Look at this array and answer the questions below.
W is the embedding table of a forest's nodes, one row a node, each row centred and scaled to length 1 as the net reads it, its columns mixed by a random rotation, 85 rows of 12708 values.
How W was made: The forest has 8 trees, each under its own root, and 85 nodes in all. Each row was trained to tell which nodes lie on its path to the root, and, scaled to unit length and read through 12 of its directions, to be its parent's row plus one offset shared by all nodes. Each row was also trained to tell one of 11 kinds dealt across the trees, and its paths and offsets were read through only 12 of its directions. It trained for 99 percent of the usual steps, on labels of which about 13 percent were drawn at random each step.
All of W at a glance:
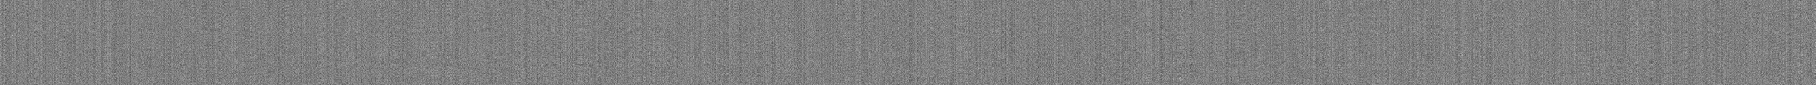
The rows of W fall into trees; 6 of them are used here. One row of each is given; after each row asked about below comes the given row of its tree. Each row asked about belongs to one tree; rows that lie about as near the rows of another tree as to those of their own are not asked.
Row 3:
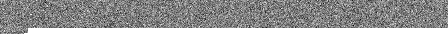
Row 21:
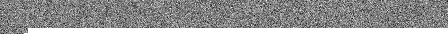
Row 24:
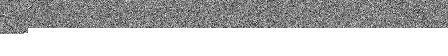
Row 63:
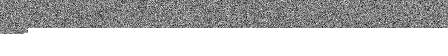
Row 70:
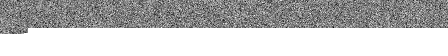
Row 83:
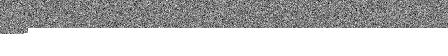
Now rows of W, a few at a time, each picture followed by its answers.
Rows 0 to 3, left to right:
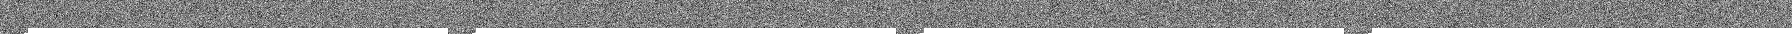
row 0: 24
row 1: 3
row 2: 70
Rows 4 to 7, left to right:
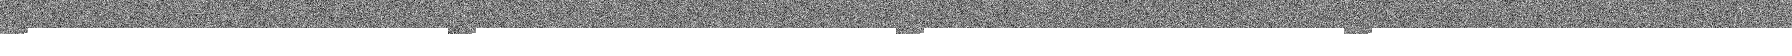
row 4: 3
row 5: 83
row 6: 83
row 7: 3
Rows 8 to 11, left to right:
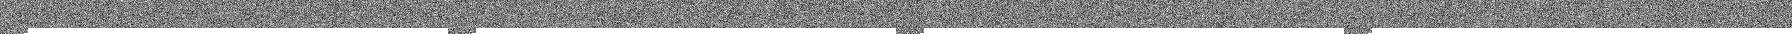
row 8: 70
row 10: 21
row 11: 24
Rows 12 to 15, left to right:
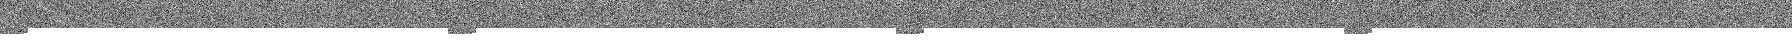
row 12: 83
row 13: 24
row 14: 3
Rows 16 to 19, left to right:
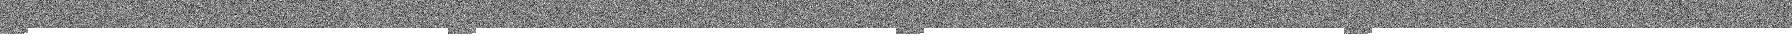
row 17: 83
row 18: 83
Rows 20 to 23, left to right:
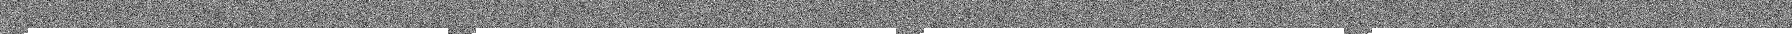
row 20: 63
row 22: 70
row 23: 24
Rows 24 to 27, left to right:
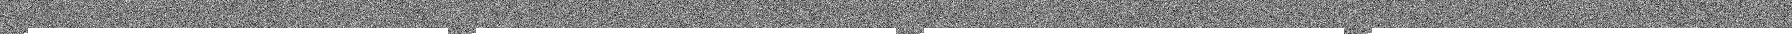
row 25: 70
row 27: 70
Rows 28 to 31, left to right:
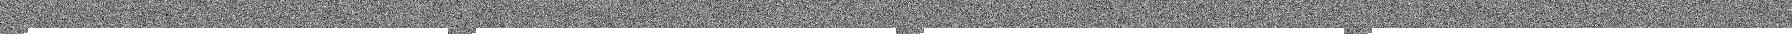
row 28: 70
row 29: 83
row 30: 83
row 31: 21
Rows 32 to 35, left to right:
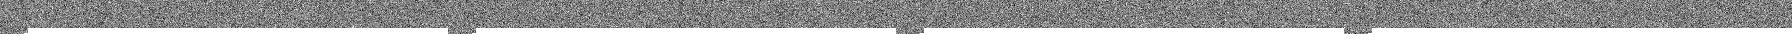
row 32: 21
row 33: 24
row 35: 63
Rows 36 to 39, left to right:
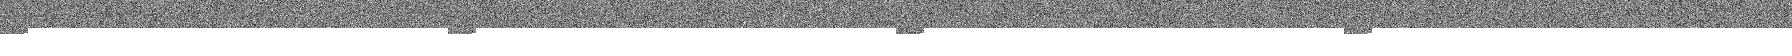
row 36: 21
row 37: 3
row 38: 24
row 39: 70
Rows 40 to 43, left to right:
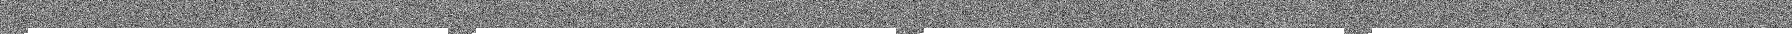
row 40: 3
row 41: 24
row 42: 70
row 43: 24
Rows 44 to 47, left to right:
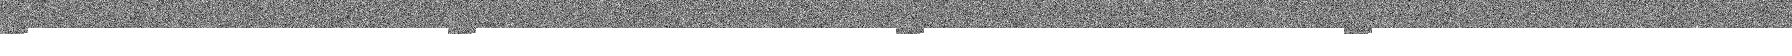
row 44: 3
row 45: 70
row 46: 24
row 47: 21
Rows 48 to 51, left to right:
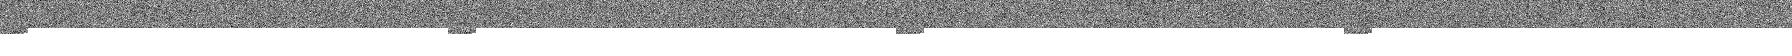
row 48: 24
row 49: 63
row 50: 24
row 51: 3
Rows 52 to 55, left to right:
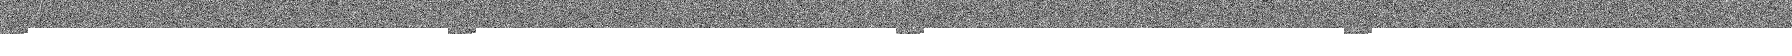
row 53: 70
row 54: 63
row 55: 3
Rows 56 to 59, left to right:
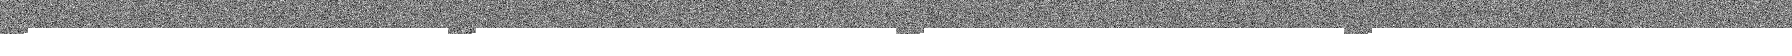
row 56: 70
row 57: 70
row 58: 63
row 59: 24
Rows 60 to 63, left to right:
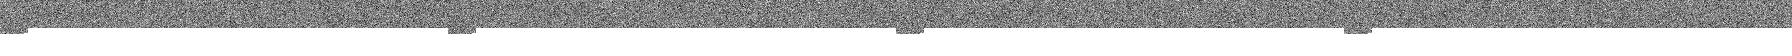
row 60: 63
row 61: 21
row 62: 24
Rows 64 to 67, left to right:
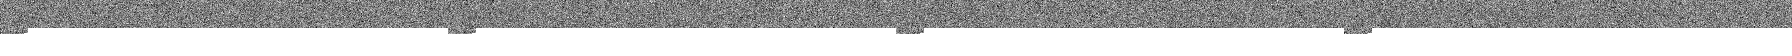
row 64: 3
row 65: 3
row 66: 63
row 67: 70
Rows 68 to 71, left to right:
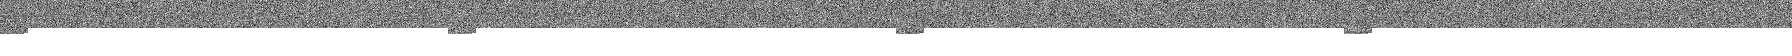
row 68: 21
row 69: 63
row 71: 3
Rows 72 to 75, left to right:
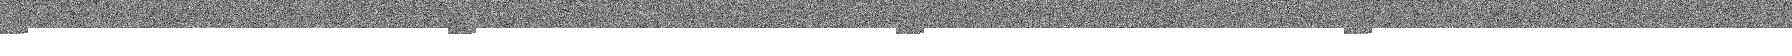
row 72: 70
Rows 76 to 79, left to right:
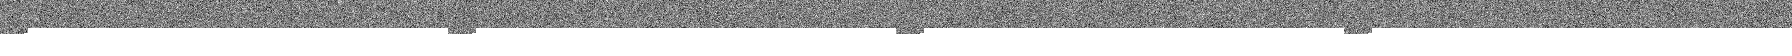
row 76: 70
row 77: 24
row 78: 21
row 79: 24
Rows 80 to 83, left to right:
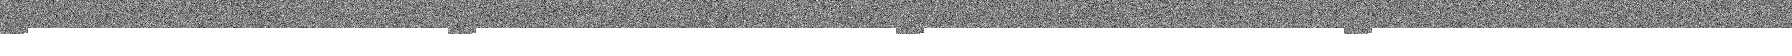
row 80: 24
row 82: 70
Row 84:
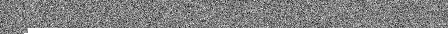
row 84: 21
